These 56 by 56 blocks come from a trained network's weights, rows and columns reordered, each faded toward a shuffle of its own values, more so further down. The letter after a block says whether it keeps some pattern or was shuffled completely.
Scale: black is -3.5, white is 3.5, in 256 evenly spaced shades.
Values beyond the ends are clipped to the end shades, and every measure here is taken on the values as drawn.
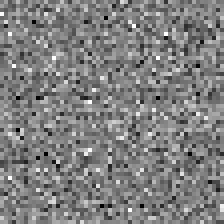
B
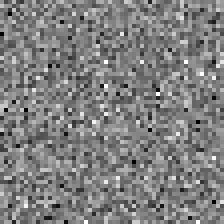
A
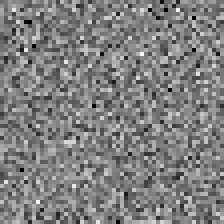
B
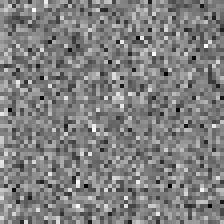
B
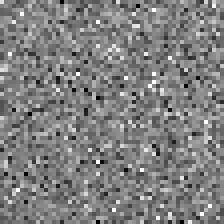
A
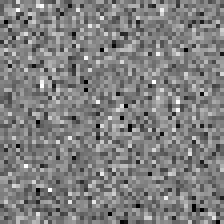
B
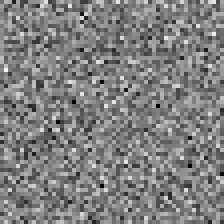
B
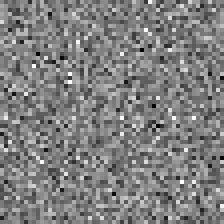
A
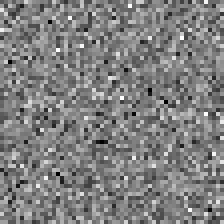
A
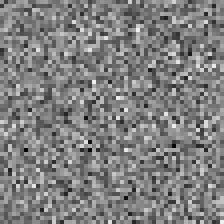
B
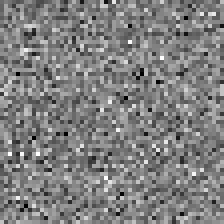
B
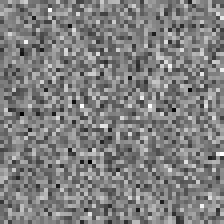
A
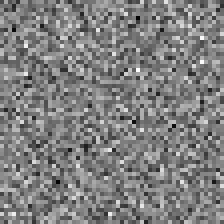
A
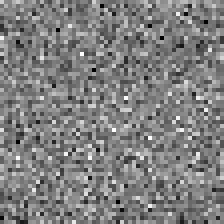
B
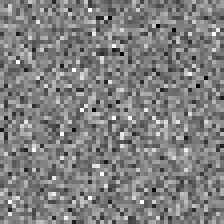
A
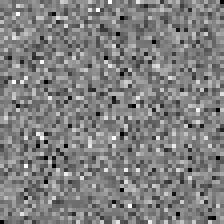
A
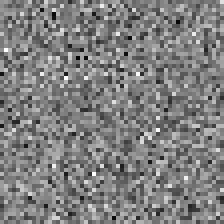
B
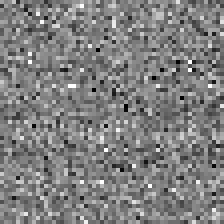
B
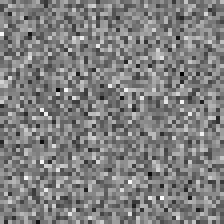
A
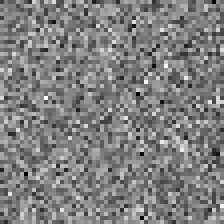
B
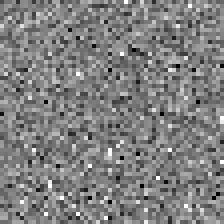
A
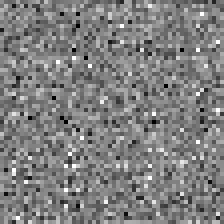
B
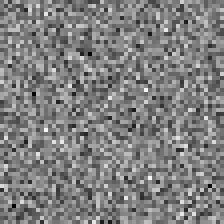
A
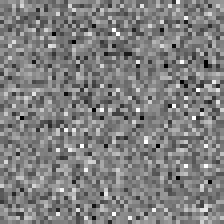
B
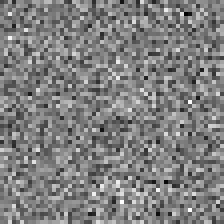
B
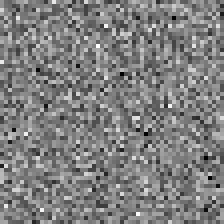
B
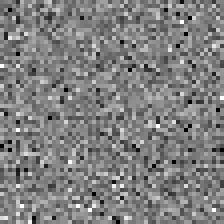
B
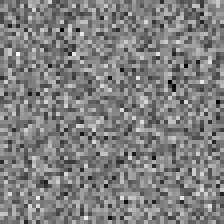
A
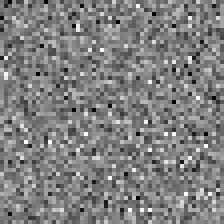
A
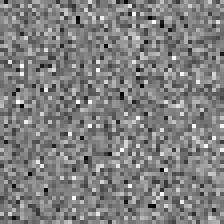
A
